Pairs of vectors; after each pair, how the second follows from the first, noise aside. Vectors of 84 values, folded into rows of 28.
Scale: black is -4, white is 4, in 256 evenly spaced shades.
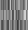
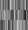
sign-scrambled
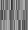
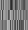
sign-scrambled
